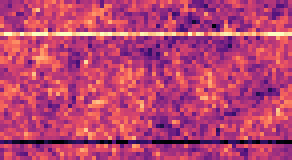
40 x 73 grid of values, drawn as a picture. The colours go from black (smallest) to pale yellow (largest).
Grain: streaks across. Odd lines: rows 9 and 36. Average level on the scale: 50%.
